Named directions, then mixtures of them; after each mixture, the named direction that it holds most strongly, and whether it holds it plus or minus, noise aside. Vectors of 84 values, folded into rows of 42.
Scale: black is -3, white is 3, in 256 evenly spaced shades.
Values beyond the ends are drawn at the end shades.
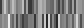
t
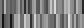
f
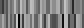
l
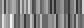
f, minus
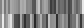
f, minus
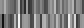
f, plus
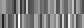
l, minus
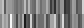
f, minus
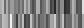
f, minus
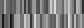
f, plus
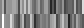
f, minus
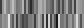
t, plus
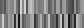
l, plus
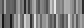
f, plus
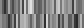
t, minus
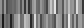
f, plus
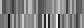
t, minus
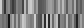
t, minus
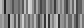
t, minus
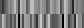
l, plus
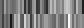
f, plus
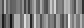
f, plus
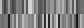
t, minus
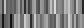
f, plus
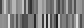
t, plus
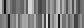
t, minus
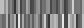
l, minus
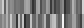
l, minus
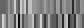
l, plus
